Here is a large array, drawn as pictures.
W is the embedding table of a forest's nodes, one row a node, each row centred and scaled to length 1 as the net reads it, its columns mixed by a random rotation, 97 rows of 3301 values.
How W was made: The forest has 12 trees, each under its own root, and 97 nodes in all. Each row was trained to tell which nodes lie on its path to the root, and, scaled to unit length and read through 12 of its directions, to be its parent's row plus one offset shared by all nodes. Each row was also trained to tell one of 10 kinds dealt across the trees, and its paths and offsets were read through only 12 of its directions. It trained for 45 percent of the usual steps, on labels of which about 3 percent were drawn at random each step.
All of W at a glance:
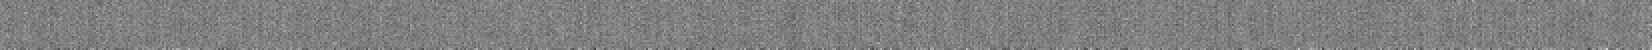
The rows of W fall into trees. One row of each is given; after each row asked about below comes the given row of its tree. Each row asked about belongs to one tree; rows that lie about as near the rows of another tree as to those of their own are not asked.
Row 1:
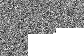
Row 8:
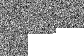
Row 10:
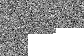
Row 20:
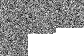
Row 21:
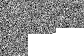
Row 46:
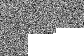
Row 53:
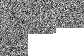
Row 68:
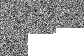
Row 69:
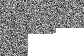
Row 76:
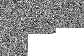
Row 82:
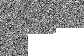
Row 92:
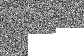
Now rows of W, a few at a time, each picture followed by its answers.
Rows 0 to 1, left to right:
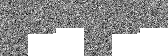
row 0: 53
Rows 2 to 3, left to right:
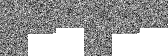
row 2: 1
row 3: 82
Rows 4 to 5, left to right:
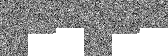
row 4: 76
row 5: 82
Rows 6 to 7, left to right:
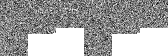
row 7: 46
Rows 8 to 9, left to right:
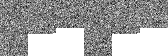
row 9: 53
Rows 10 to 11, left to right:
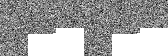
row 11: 46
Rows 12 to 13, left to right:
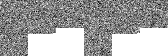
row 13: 76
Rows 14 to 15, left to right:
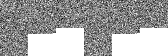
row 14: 92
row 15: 92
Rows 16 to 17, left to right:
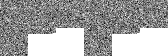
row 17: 82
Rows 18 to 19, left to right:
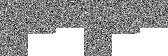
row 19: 46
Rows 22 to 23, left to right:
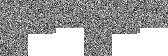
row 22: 1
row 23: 1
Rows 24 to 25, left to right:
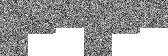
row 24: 20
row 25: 76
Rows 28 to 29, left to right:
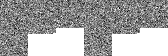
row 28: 76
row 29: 10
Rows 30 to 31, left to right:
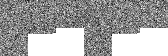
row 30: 10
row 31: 69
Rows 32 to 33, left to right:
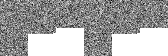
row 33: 10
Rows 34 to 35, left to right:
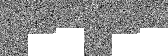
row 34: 68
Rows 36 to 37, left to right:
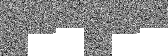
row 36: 69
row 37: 92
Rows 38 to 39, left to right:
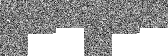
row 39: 69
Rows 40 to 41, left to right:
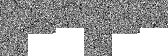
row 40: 76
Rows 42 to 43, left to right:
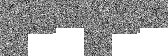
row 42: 10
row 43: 1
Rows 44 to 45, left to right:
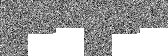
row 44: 20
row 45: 1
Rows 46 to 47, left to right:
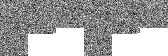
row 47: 82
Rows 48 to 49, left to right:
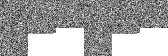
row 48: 69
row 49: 21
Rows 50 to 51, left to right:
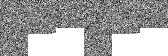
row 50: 92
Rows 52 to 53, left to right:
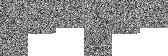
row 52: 92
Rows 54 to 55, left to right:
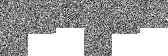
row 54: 76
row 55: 20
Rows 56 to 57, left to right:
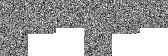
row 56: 1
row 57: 10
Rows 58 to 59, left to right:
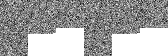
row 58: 69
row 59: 92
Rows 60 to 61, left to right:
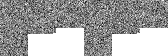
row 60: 1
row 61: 1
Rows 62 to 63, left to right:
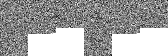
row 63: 92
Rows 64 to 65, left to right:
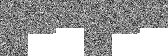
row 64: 76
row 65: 10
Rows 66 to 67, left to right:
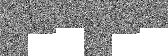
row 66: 10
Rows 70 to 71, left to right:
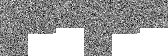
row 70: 10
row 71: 8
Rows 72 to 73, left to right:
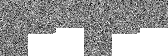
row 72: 82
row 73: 21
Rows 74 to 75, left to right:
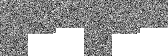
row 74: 82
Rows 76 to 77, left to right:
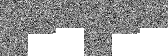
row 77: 10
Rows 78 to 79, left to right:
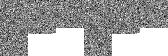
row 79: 82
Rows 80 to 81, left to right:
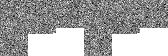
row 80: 8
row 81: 82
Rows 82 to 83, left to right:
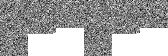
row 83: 92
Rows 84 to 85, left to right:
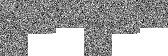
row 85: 46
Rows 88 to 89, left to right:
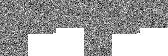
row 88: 1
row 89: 76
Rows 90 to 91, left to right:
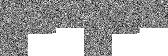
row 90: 92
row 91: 82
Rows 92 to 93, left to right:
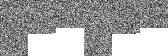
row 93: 8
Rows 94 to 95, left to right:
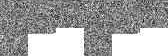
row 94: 76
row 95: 46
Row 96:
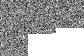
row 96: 8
